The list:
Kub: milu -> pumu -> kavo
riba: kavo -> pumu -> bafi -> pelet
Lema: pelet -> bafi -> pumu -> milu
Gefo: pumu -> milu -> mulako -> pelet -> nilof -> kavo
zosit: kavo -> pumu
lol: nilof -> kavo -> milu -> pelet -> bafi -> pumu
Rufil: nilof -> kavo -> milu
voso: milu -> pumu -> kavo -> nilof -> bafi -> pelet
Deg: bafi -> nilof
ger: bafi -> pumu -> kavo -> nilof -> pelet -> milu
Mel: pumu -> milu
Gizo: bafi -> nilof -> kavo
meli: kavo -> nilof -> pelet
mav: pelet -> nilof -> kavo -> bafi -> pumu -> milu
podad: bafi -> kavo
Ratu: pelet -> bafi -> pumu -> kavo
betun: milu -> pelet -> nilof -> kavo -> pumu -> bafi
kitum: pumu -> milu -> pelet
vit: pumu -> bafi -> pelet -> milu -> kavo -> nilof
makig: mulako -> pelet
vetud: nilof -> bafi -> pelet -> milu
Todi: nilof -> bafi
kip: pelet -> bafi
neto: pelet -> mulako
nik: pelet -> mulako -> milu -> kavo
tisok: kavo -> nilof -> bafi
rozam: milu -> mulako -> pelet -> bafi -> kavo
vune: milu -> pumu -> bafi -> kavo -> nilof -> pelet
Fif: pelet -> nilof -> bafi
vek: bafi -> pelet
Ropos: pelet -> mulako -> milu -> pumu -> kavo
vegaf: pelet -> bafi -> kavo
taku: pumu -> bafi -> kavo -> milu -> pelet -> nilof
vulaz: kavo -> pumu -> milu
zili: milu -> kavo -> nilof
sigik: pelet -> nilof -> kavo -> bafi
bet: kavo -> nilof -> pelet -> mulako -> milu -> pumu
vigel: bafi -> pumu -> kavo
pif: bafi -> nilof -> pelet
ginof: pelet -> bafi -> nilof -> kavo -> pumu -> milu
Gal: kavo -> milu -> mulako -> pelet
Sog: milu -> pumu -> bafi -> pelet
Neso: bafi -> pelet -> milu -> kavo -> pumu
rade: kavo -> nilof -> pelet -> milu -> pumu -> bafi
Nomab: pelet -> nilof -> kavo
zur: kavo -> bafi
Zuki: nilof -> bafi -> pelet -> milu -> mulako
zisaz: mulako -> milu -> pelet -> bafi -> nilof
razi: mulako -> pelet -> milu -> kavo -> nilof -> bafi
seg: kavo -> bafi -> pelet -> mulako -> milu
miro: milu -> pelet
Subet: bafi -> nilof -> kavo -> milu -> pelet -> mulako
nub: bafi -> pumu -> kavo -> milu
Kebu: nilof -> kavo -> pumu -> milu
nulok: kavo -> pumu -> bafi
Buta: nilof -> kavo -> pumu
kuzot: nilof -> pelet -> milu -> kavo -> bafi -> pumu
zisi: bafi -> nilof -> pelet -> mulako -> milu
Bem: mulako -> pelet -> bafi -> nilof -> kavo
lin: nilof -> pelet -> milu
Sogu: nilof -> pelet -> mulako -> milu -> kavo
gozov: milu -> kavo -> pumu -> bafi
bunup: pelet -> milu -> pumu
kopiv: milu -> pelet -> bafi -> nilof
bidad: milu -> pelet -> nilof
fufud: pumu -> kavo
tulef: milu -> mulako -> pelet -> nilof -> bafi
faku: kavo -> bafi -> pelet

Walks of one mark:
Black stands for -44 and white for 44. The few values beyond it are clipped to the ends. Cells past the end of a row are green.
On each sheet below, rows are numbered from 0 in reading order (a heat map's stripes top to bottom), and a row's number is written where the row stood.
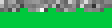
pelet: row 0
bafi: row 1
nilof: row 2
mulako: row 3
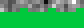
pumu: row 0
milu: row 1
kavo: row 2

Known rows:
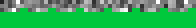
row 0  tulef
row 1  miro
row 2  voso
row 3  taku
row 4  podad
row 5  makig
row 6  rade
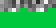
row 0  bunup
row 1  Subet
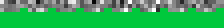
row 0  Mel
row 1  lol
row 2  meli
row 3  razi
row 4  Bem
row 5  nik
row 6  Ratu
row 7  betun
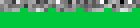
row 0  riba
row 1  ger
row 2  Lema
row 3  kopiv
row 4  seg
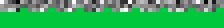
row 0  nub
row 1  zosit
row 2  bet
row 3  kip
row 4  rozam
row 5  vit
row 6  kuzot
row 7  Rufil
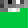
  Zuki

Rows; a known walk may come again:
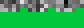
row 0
fufud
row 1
Fif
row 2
kuzot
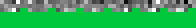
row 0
Ropos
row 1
Mel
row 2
miro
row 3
Kebu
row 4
Kub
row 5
Sogu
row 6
Buta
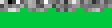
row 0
seg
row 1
rade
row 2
tisok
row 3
ginof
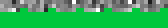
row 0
vigel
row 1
zili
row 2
kitum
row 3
podad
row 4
kopiv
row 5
zur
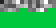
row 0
bidad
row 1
bet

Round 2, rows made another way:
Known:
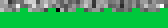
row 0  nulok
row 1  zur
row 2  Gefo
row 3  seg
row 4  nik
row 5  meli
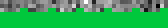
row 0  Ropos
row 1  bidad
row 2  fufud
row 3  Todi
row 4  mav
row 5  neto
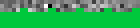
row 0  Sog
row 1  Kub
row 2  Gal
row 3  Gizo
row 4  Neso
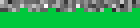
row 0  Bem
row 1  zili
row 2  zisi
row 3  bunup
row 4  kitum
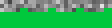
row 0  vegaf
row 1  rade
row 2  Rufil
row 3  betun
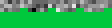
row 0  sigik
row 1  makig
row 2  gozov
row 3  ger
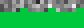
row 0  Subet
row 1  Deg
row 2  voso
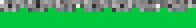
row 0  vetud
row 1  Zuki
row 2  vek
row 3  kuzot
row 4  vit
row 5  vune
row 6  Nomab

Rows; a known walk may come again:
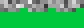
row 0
tisok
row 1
kip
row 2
faku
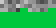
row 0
Buta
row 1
mav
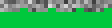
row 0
ginof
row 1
Fif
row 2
Gizo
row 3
razi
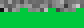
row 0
Gefo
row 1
Sog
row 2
bet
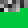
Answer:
Mel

